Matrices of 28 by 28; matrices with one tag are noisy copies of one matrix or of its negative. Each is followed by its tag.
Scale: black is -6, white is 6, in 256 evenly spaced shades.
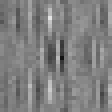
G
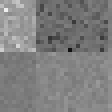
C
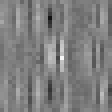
G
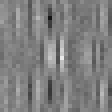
G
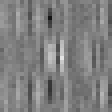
G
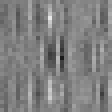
G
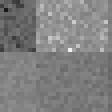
C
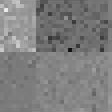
C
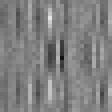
G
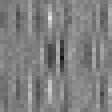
G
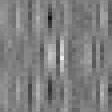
G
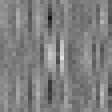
G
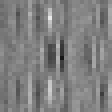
G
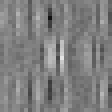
G
